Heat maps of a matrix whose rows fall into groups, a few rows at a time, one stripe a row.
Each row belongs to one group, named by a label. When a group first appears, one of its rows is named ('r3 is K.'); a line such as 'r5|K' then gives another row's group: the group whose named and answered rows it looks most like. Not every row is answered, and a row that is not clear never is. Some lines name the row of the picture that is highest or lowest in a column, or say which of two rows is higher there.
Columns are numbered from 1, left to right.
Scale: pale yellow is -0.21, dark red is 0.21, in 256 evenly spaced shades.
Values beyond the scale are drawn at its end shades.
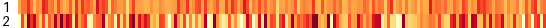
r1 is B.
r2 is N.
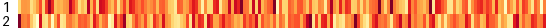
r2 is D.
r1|B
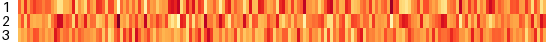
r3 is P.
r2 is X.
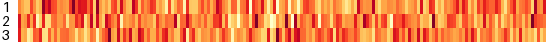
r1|B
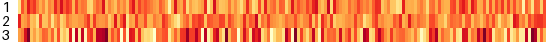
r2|D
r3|B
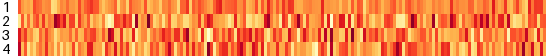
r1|D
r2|P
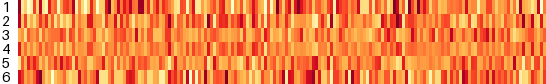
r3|P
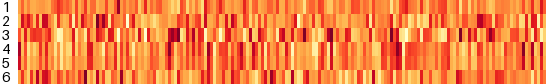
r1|X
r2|B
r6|B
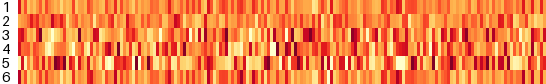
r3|D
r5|P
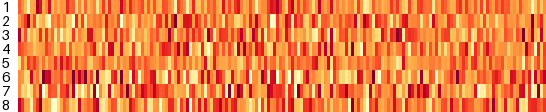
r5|N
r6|B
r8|D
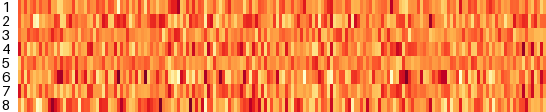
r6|X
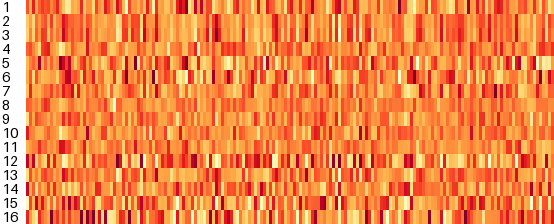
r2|P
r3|P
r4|D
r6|X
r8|D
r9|N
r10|D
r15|N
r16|B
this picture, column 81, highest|5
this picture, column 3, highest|12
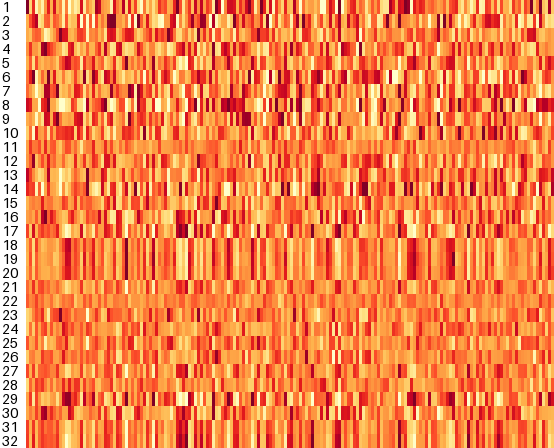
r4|D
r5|X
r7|B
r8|D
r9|B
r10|P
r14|D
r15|P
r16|D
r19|X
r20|X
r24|P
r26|P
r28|N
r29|X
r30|D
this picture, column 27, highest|8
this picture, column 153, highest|10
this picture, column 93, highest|2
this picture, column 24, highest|1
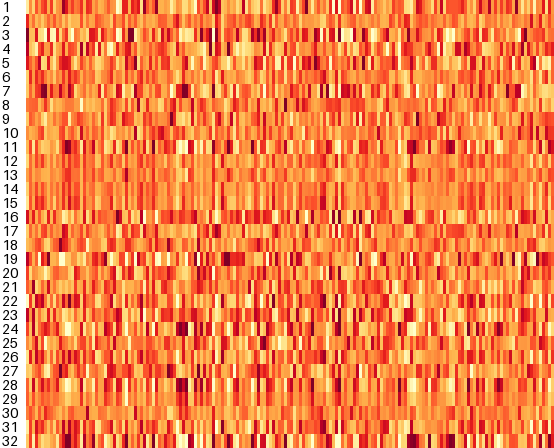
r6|N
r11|X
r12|N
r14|N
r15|N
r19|D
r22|N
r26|N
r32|X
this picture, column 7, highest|7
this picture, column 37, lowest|19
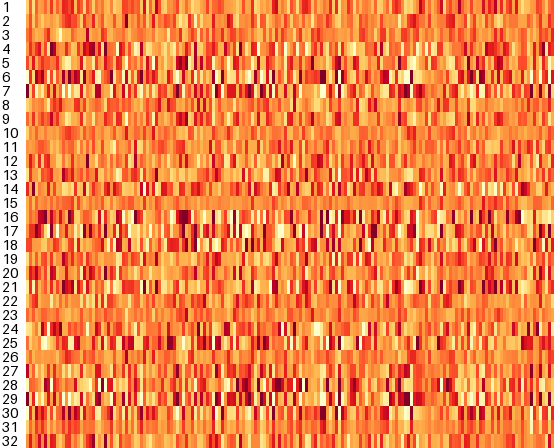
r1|P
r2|X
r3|D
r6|N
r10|X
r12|D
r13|P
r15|P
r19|P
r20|B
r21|P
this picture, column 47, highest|14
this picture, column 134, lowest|4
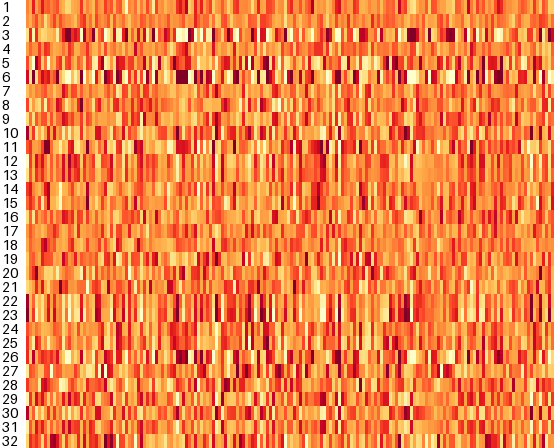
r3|X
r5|P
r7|P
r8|B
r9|P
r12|N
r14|D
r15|D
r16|P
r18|D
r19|P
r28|D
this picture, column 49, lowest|11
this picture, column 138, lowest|11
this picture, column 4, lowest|23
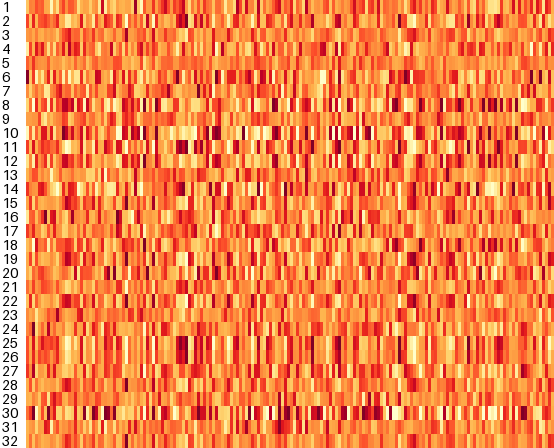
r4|N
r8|P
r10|P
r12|P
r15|X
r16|D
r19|X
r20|P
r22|X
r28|X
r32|X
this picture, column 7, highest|16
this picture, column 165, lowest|7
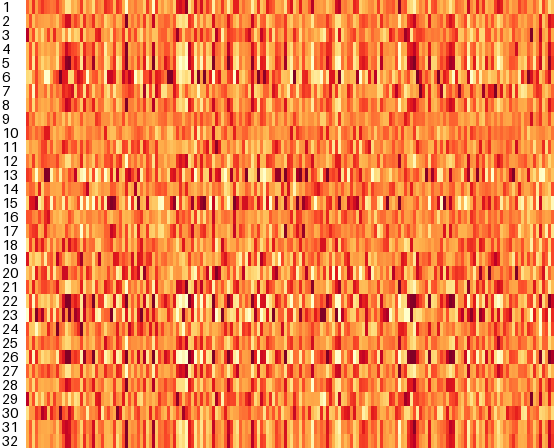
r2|X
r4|X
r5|X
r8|X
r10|D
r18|N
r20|P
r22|X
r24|B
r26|X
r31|X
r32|X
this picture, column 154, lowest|13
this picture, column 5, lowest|15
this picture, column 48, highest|6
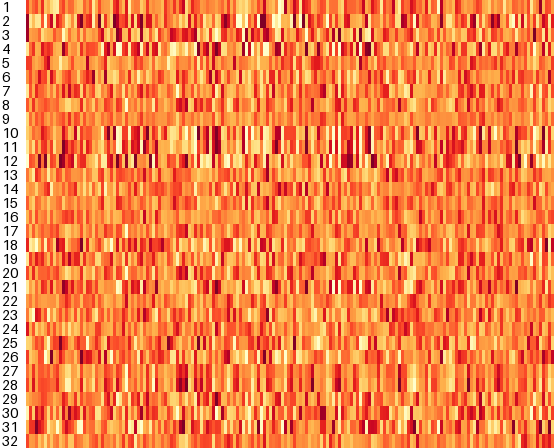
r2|B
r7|N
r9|N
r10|P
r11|P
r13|P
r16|P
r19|N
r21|P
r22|X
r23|P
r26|B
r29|P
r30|N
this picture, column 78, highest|31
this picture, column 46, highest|18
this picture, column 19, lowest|31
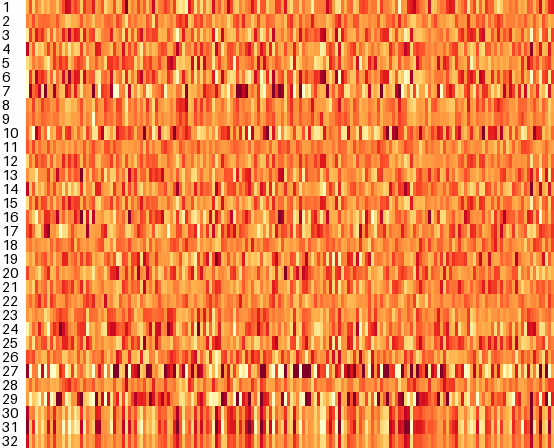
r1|X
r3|N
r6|N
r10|P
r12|N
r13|B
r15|N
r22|B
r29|B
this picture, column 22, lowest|29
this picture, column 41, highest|27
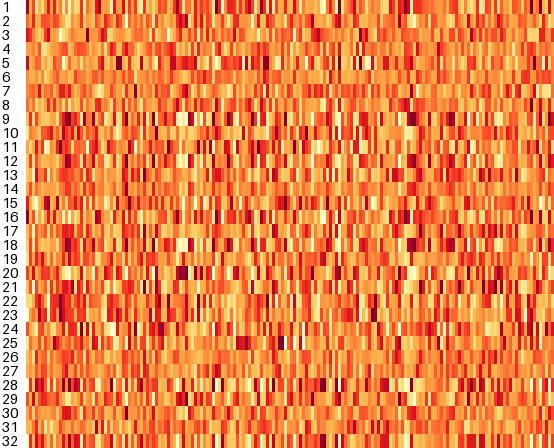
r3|D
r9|X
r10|P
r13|P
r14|X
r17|P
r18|X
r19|N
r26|P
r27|P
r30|X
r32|N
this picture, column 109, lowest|11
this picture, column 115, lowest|5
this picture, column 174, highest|24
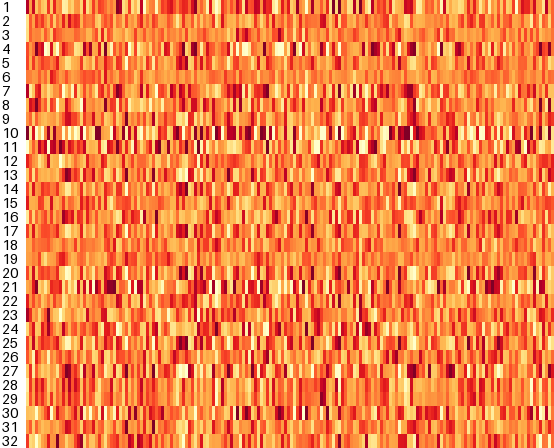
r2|N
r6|B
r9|X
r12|D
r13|X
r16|P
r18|P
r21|B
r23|D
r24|P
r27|X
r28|N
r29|N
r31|X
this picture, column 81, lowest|24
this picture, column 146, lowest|10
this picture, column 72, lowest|32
